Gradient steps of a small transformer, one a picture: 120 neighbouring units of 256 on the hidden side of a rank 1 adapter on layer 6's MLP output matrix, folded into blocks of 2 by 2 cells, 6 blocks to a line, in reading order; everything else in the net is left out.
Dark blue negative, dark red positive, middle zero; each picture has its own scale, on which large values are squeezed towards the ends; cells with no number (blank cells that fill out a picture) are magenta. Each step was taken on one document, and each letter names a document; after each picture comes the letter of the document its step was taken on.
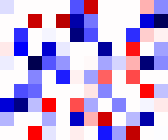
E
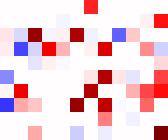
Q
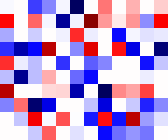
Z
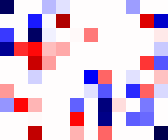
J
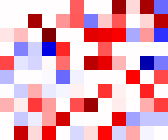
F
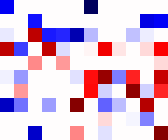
Q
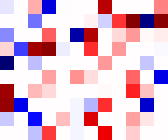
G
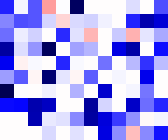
Z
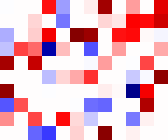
G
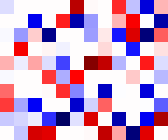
F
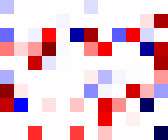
Q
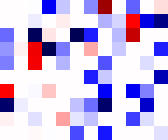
G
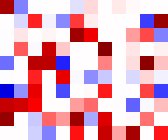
E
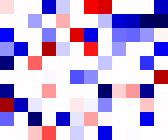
G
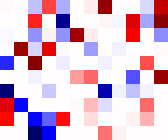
G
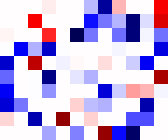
G
